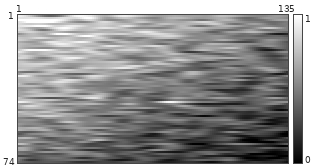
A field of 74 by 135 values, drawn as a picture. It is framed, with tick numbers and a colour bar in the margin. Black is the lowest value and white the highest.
The values follow a bell shape. Streaks run across, left to right. The top left is the ninth with the highest average. The ninth with the lowest average is the bottom right. There is an overall slope up to the top left.
